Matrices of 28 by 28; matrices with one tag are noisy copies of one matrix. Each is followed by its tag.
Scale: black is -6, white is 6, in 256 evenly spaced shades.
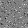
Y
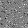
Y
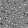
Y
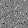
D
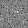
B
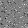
Y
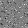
Y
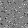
Y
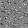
Y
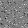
Y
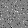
B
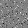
D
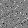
D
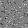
Y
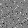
D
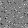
Y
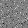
D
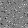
Y
